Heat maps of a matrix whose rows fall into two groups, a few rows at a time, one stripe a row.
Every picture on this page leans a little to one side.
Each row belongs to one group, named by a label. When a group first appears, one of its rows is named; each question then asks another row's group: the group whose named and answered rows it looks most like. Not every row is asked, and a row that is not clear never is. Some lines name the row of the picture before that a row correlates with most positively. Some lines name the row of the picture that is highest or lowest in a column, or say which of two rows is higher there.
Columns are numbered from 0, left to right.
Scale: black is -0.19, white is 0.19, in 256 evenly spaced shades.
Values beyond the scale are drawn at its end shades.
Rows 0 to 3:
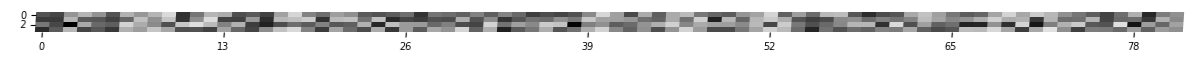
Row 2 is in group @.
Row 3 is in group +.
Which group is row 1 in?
+
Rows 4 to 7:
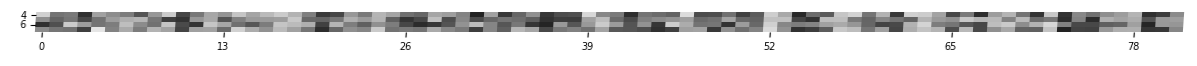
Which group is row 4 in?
+
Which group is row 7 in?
+
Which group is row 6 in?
+
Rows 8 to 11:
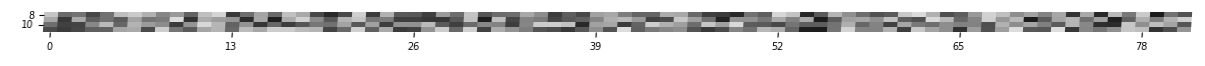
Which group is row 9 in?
+
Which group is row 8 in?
+
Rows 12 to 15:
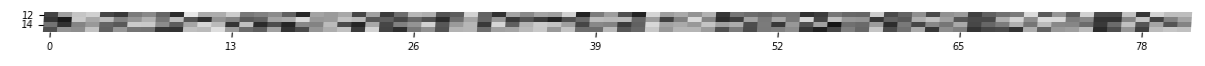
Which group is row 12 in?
@
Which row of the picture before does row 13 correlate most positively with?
9
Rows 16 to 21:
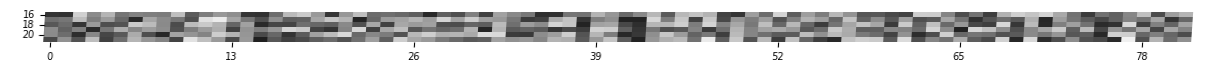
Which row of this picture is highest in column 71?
16
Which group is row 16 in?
+
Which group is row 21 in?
@
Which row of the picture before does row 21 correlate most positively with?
14
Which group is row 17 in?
@
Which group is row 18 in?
@
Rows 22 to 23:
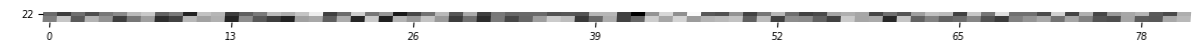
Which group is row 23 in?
@
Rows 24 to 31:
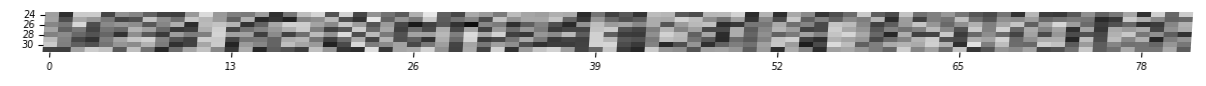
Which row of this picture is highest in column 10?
25
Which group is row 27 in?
+
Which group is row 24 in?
@
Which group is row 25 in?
@
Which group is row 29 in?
+
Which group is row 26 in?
+
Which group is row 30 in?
+
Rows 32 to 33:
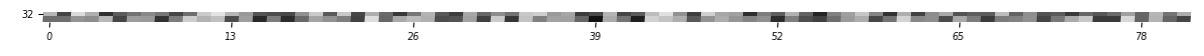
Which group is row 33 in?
@
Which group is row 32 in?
@
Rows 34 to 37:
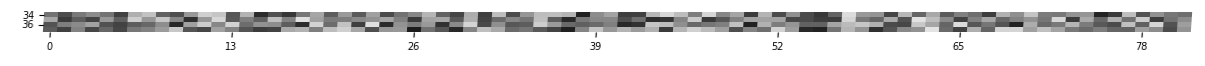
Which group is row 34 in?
@
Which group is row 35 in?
+
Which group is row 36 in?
@
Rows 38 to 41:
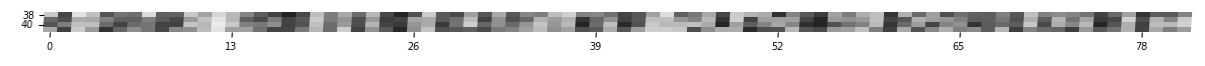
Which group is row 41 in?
@
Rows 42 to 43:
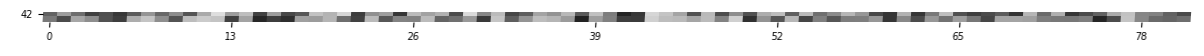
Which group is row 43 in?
@
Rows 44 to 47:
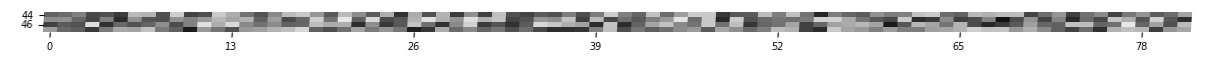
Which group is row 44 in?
+
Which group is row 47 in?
+
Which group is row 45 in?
@
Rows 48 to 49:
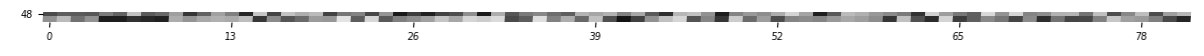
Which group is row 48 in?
+
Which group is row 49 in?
@
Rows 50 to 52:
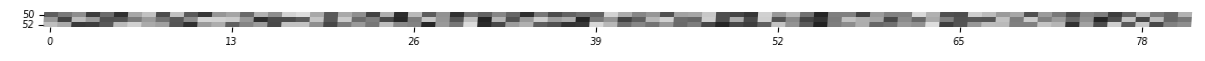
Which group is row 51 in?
@
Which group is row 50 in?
+
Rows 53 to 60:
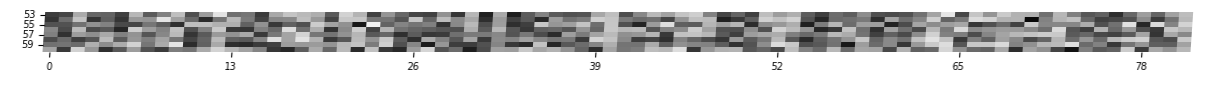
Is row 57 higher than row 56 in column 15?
No
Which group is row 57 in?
+
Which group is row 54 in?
+
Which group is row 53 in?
+
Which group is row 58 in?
+
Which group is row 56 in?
+
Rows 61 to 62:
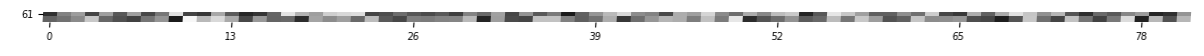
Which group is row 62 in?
@
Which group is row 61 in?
+
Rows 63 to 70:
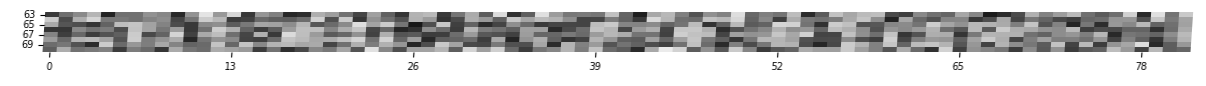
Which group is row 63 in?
@
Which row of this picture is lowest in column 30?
69
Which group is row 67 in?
+
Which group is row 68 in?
+
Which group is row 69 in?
+
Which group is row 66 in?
+
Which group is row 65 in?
+
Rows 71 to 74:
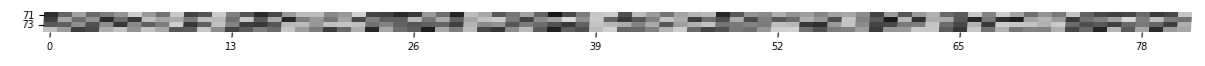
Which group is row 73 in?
+
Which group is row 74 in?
+
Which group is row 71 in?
+
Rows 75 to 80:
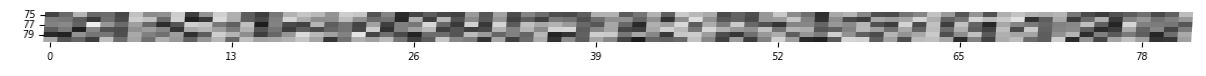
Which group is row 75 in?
+
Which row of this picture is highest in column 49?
77
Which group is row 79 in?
+
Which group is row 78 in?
@
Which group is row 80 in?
+
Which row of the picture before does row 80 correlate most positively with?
74
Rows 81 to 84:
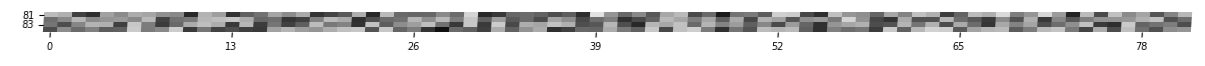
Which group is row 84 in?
+
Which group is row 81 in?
+
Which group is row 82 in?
@
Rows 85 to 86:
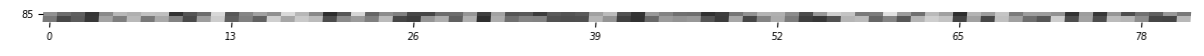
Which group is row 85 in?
+
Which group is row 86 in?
+
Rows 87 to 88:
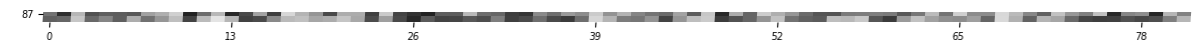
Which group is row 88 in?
+
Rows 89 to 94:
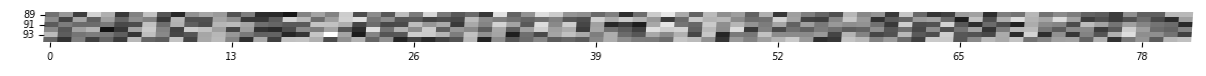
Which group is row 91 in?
@
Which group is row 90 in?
+
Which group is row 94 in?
+
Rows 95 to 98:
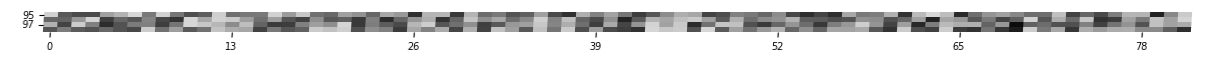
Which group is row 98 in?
@
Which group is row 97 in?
@
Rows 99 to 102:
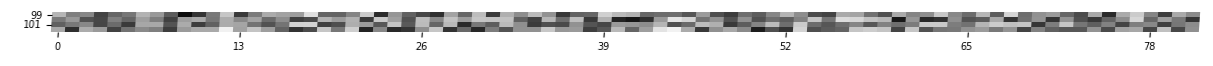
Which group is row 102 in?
@
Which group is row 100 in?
@
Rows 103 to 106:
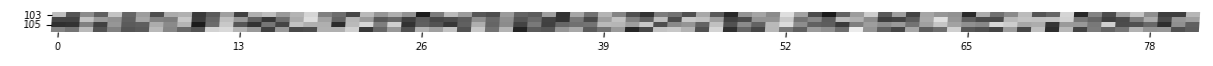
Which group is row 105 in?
+
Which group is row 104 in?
+
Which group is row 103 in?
+
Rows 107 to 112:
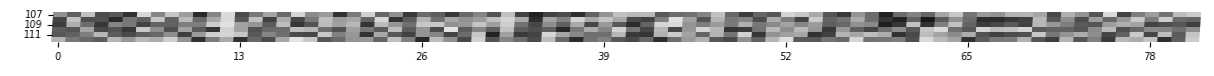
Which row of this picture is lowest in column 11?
110
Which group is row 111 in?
@
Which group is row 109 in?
@
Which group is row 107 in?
+
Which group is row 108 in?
@
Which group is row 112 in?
+
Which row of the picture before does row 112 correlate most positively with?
103
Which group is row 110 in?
+
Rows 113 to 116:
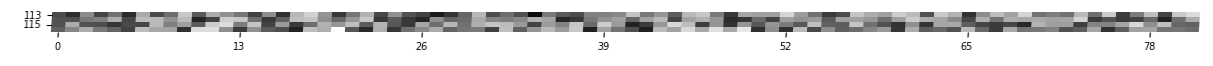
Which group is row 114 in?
+
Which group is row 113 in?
+
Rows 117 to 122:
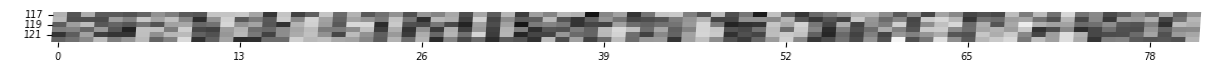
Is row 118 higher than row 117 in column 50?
Yes
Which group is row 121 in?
+
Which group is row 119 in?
+
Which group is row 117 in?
@
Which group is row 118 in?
+
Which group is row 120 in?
+
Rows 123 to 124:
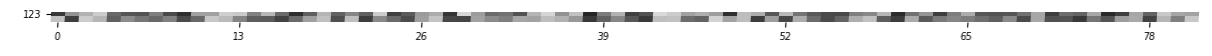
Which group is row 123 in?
@
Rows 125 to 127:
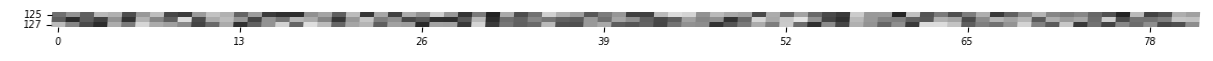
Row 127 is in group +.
